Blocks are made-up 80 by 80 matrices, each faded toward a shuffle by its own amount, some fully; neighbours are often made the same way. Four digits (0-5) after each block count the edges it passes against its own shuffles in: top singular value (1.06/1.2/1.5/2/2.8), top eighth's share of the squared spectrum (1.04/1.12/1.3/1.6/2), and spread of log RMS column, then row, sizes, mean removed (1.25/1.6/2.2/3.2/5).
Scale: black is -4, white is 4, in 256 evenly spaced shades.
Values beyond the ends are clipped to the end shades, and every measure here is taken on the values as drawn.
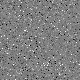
0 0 0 0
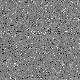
1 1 0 1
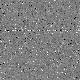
2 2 0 1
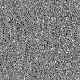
3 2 0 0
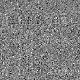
3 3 1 1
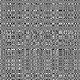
5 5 4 4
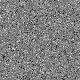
0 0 0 0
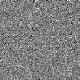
3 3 1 1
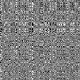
4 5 3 3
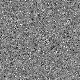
1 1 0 0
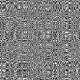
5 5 3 3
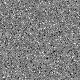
1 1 0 0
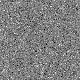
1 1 0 0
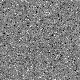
0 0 0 0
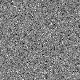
2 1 0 0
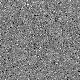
0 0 0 0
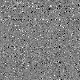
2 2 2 2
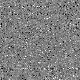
1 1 1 2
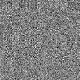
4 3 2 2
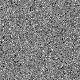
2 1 0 0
